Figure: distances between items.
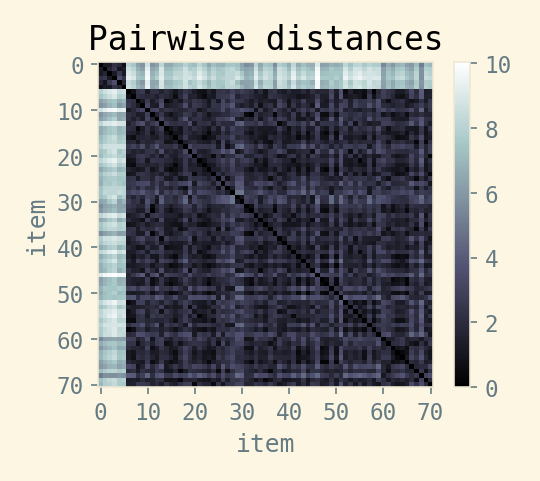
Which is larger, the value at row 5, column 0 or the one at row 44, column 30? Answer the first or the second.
the second
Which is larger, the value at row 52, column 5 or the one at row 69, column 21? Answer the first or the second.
the first
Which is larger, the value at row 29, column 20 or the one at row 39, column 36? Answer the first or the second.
the first
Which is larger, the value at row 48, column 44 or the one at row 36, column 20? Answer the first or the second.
the second
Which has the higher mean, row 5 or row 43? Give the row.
5
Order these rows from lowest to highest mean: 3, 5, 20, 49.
20, 49, 5, 3
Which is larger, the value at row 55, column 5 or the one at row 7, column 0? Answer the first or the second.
the first
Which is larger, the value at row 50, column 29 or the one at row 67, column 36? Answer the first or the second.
the first
